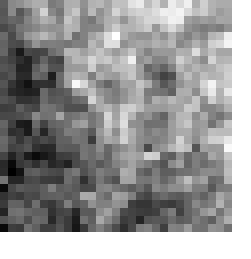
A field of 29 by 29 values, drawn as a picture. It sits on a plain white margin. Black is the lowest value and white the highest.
Slope: up to the top right. Ninth with the lowest average: bottom left. Mirror symmetry: none. Stripes: none. Grain: blotchy.
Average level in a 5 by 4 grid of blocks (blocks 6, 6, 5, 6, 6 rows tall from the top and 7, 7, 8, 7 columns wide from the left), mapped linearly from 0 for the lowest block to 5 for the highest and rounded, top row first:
3 4 5 4 / 0 4 3 5 / 1 3 4 4 / 0 1 3 4 / 1 2 1 2
